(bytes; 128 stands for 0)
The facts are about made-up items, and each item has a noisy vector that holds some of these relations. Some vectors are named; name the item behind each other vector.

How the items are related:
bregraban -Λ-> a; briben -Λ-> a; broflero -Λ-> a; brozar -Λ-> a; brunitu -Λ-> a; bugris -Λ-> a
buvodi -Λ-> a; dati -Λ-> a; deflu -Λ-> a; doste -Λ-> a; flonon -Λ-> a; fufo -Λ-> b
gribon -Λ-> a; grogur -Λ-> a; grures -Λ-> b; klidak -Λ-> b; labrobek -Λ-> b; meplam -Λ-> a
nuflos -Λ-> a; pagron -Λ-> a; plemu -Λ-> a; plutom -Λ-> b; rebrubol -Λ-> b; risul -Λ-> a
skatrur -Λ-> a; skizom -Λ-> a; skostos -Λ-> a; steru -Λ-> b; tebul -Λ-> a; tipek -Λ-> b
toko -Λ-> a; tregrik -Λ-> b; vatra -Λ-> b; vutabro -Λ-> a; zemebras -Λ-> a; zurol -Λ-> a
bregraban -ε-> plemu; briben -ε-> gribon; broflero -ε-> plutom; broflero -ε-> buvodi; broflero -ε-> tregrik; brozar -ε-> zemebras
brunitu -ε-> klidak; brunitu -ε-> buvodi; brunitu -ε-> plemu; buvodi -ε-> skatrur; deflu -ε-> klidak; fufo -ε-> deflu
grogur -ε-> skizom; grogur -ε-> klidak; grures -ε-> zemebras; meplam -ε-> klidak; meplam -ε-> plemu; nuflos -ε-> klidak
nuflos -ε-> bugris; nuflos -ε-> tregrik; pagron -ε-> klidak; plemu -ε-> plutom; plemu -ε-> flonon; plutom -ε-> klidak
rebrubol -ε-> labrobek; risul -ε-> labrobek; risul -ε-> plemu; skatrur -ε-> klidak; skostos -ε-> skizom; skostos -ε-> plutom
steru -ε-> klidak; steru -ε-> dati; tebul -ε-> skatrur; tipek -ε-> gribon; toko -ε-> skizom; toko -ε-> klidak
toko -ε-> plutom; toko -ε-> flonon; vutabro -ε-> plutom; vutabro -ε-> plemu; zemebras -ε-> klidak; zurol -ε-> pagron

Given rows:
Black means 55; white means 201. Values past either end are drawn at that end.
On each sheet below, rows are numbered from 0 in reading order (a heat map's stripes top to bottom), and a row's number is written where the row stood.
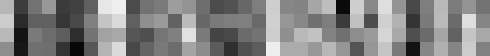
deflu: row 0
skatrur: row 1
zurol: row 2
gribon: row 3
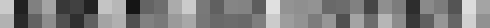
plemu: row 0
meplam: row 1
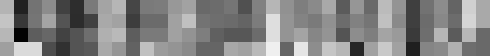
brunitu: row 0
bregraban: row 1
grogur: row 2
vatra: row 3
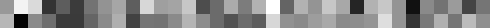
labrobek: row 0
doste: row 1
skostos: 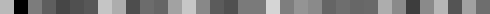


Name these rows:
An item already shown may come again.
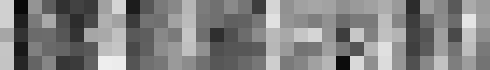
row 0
flonon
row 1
bregraban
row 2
pagron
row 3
brozar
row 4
deflu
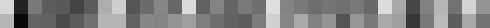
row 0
tebul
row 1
grogur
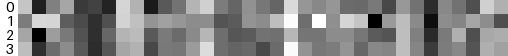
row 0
plemu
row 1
tipek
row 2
broflero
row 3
risul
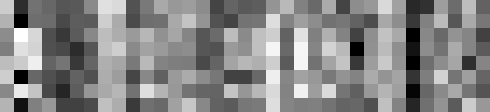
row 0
zemebras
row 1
skostos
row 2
steru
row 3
tipek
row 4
tregrik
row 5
skizom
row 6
klidak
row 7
vutabro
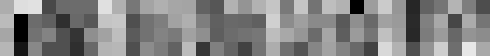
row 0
grures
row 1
toko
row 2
nuflos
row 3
buvodi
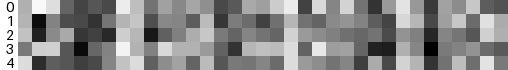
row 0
fufo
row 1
buvodi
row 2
plemu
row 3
plutom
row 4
skatrur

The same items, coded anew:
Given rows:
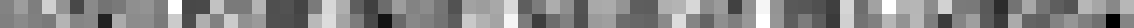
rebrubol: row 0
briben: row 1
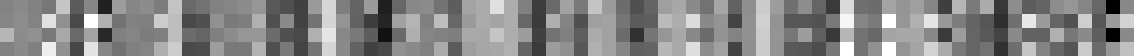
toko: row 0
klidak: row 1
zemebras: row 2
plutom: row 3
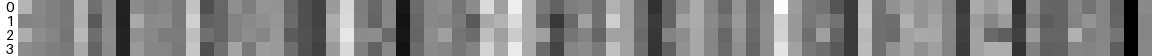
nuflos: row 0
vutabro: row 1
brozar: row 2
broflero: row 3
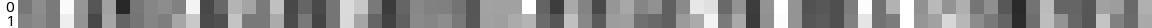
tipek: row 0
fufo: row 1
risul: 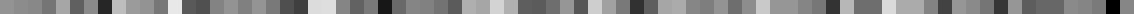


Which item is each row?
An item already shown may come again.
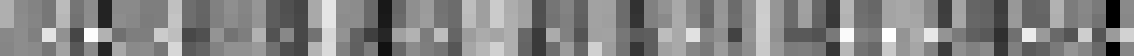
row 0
brozar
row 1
brozar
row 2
klidak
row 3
bregraban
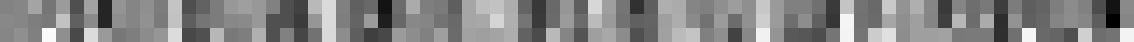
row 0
plemu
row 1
skostos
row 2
tregrik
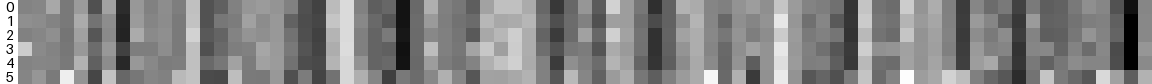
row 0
plemu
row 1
doste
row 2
bregraban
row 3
bugris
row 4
tebul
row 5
grures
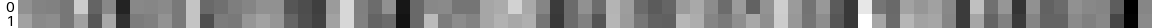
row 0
grogur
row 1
skizom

